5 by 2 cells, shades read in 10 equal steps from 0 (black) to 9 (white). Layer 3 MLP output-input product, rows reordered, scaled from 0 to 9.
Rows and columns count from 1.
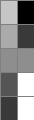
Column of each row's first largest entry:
1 1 1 2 2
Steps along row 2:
down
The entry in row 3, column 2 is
5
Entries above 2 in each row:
1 1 2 2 1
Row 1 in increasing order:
0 7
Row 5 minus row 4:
-1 0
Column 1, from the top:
7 6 5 3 2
